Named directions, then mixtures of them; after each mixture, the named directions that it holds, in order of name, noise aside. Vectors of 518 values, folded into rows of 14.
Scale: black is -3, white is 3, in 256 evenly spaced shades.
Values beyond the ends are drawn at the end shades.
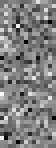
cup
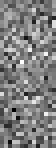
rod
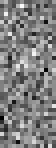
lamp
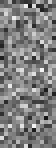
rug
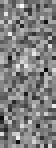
lamp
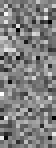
cup, rod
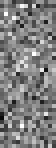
lamp, rug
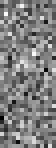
lamp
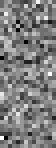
cup, rug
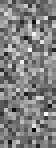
rod, rug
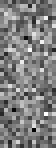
rod, rug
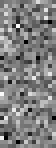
cup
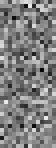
rug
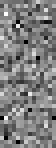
cup, lamp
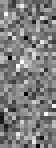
lamp, rod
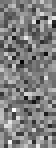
rod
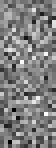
rod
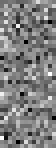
cup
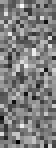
lamp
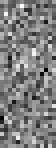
lamp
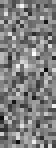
lamp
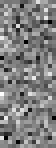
cup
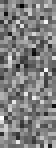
lamp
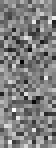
rod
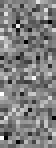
cup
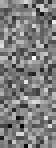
rod, rug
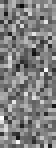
lamp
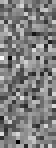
lamp, rug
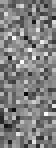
lamp, rod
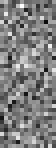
lamp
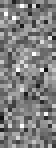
lamp, rug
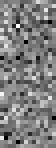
cup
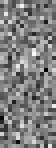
lamp
